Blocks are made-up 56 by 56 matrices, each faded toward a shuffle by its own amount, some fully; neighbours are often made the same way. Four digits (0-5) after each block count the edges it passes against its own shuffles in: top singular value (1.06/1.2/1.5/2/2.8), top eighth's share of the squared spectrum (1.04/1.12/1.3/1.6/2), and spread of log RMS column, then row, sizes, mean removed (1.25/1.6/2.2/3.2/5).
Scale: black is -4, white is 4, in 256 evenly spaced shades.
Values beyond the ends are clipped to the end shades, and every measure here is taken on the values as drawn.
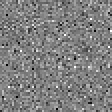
3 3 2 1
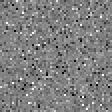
0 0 0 0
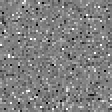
2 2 0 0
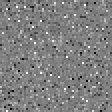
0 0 0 0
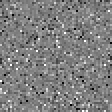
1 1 0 0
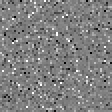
0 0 0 0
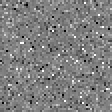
1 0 0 0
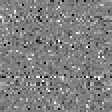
3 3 0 2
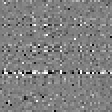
4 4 1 2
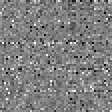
3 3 1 2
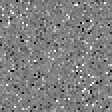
0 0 0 0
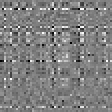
5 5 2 3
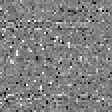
3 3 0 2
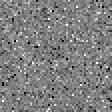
0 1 0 0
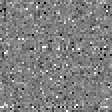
3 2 0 1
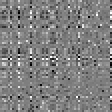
5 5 3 3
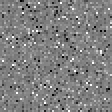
1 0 0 0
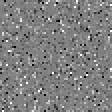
0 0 0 0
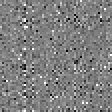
4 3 2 1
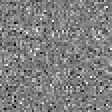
3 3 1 1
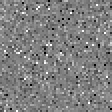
0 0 0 0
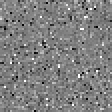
1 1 0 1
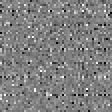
4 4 1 2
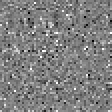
3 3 1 1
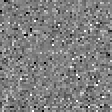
3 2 0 1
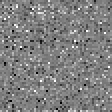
3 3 0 1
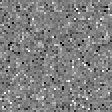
2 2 0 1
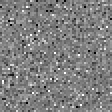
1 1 0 0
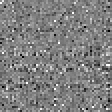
3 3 1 2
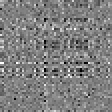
4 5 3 3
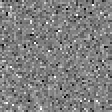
1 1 0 0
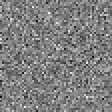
3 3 1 1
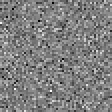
3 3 1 1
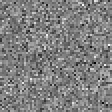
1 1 0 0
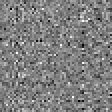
3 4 2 2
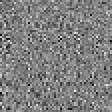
4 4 2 2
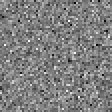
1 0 0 0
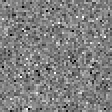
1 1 0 0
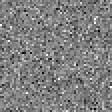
0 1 0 0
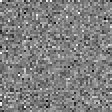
3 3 1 1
